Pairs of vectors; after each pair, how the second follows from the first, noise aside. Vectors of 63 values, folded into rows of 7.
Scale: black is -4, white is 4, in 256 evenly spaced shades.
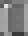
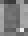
reversed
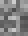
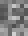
reversed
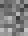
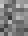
reversed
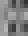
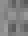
shrunk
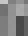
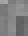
shrunk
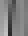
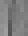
shrunk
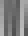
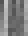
reversed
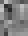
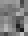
reversed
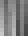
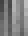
reversed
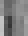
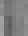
shrunk
